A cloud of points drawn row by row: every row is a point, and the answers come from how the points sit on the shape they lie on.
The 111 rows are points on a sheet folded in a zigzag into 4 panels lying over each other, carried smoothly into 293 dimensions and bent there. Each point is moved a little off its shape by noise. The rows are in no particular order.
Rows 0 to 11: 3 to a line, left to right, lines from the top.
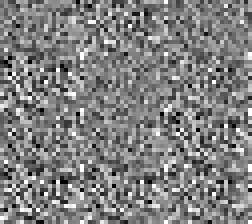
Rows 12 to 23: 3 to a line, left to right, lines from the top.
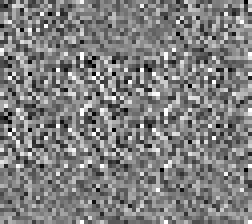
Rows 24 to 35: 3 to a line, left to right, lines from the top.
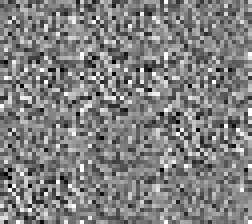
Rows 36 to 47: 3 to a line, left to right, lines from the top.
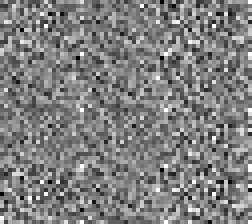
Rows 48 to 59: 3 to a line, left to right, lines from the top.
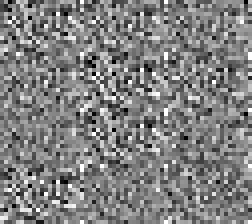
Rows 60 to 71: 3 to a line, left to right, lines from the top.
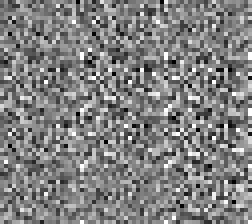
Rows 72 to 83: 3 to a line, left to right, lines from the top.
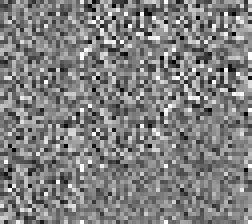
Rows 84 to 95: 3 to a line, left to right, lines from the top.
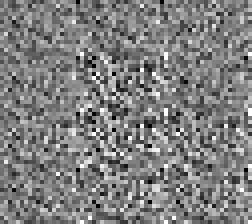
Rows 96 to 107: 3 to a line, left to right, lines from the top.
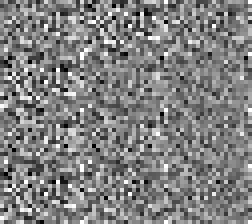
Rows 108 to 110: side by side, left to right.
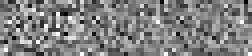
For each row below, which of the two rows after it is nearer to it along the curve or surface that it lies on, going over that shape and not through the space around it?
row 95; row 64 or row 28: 28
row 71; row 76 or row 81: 76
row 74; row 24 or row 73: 73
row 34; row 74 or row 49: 49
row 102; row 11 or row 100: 100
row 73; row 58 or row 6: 6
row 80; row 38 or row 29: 38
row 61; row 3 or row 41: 3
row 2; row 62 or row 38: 38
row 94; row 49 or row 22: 49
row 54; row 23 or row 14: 23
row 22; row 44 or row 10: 44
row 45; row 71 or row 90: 90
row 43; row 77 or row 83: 83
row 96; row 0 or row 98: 0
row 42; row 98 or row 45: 45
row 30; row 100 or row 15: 100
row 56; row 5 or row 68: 68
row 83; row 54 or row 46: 54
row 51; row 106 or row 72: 72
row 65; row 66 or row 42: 42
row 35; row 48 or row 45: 45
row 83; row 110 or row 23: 23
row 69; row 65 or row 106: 65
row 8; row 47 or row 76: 76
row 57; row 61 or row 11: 61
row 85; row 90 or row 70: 90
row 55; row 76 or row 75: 76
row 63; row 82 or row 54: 54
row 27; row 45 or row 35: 45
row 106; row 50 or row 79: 50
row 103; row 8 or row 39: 8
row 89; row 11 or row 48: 11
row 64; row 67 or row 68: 68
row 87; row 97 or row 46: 46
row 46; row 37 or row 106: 37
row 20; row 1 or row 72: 1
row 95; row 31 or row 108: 108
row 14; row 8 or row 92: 8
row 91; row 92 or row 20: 92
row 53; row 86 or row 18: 86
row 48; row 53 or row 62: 53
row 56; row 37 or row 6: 37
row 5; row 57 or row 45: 45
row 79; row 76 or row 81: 76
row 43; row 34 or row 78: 34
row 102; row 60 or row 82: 60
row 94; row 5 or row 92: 92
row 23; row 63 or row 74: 63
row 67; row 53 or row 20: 20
